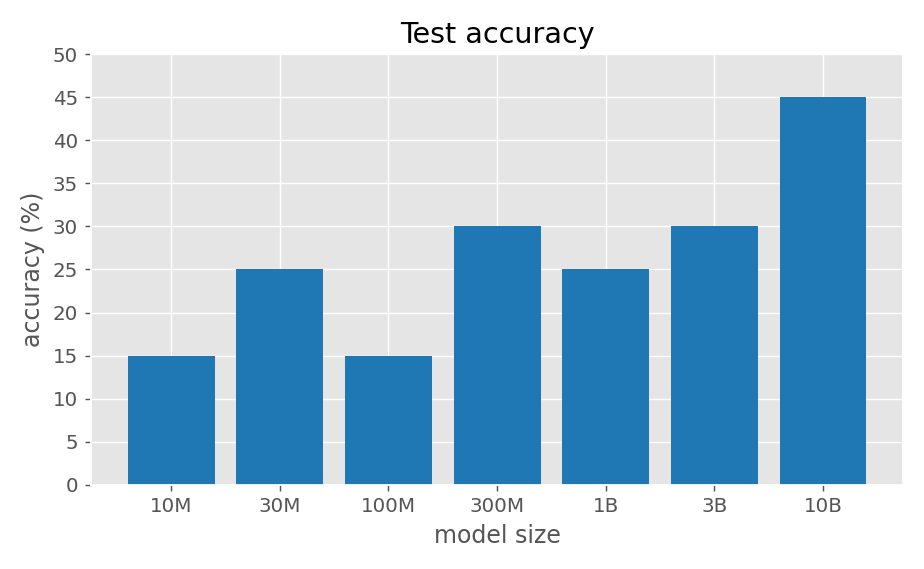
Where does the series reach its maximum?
10B
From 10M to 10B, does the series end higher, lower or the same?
higher
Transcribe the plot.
Title: Test accuracy
x-axis: model size, ticks 10M 30M 100M 300M 1B 3B 10B
y-axis: accuracy (%), ticks 0 5 10 15 20 25 30 35 40 45 50
Values:
15 25 15 30 25 30 45
